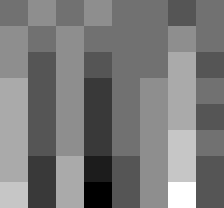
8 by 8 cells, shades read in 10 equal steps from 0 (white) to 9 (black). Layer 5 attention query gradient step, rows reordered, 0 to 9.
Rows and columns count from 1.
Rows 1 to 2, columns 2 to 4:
4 5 4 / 5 4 5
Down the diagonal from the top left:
5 5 4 7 5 4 2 6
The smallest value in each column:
2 4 3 4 5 4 0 5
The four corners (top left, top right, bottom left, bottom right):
5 5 2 6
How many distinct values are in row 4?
5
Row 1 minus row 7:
2 -3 2 -4 -1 1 4 -1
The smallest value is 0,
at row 8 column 7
